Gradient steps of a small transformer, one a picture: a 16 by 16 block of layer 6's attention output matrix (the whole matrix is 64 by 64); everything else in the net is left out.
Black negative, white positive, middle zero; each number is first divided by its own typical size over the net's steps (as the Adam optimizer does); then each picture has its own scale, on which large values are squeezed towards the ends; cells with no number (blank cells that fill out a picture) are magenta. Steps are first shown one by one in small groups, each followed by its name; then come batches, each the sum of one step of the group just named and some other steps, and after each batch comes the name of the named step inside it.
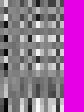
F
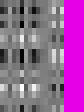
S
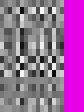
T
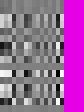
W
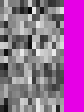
F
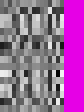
W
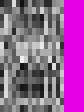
T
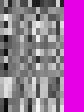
F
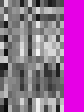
F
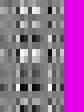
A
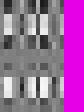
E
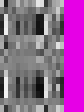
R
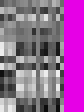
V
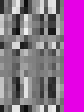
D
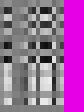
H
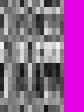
R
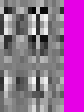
R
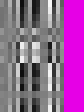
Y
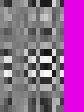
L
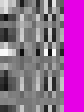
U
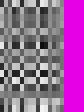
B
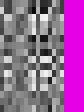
L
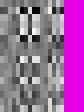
Y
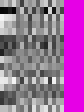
B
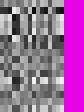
B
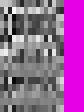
U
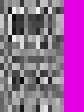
B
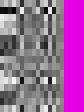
B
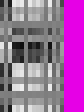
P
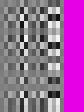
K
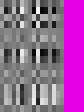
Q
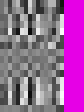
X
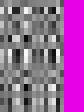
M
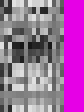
P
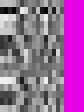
M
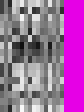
P
